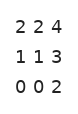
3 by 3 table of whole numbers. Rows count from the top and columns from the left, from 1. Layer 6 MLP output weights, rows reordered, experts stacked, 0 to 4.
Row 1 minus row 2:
1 1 1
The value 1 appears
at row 2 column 1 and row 2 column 2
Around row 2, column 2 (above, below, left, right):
2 0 1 3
